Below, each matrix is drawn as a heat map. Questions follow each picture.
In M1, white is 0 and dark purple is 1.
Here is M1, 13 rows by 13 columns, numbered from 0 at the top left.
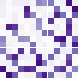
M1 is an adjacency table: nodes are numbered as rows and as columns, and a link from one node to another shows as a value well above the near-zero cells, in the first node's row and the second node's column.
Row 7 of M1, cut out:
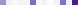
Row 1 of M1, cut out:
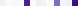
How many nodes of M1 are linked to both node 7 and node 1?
1
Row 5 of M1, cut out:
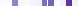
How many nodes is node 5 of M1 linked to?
4
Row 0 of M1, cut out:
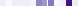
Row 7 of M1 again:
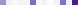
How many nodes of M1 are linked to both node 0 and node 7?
0
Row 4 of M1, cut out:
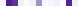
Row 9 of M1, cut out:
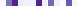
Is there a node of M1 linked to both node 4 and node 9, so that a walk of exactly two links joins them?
yes
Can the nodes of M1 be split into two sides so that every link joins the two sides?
yes
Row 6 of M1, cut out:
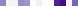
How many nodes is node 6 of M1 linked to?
6
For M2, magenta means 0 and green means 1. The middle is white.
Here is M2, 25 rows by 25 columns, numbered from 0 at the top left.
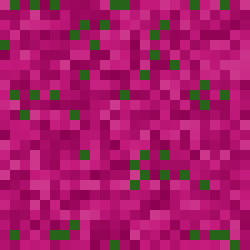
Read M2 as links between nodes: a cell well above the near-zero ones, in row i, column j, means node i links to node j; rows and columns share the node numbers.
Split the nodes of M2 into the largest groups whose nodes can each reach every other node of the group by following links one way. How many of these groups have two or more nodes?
0
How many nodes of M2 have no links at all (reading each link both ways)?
0
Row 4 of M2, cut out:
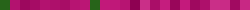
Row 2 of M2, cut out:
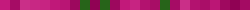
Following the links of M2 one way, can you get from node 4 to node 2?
yes
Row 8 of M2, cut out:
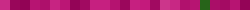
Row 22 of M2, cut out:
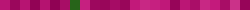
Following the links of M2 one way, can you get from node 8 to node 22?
no
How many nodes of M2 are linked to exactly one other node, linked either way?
1
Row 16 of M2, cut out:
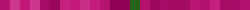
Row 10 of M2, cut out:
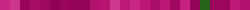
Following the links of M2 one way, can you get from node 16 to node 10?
no
